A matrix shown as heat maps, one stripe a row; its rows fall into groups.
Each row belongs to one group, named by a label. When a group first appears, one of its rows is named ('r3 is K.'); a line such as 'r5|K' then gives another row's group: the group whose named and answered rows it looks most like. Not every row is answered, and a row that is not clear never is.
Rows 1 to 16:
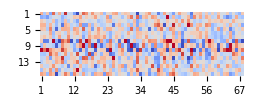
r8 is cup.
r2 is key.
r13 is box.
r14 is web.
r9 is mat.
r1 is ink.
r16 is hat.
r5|hat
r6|box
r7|box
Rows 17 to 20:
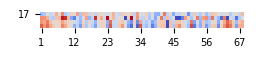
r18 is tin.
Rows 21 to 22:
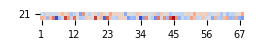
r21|tin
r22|hat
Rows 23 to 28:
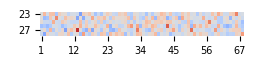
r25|cup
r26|key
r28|tin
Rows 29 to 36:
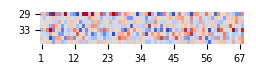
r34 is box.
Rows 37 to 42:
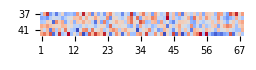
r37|mat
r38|key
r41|ink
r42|box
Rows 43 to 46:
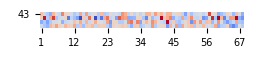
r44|web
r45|key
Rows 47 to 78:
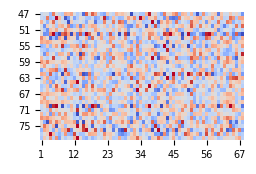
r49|web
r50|tin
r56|key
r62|box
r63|mat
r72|ink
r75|mat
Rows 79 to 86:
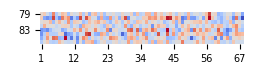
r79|cup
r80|cup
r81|box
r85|ink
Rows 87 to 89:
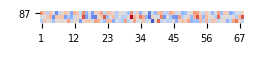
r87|hat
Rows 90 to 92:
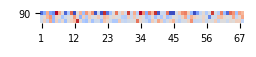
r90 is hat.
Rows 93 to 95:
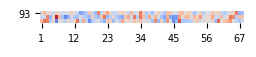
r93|web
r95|mat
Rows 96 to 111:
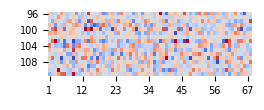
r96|web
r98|tin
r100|mat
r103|mat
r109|web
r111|ink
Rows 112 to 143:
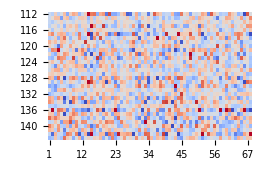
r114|tin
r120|cup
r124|cup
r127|web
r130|key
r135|key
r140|box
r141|hat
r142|tin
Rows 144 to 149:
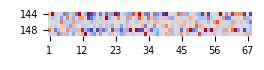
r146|cup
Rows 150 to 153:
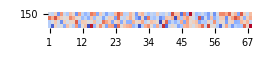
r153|tin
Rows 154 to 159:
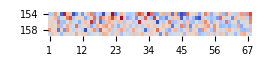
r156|hat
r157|box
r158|ink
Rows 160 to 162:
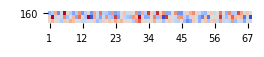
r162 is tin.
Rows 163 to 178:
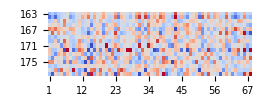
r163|key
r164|key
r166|web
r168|web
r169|key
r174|tin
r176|key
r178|tin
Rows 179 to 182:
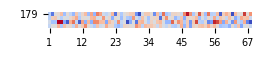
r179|tin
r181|cup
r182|box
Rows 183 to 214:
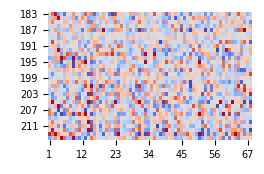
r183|mat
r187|mat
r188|cup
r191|ink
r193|box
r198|tin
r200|box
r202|mat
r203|tin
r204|cup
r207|ink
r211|hat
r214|ink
